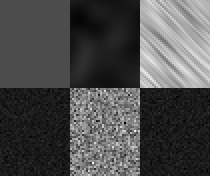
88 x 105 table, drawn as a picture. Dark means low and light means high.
It is made of 2 by 3 panels. Panel 1,1: low, flat. Panel 1,2: very low, smooth, faint in contrast. Panel 1,3: high, slanting down to the right. Panel 2,1: very low, fine-grained, faint in contrast. Panel 2,2: middling, fine-grained, strong in contrast. Panel 2,3: very low, fine-grained, faint in contrast.
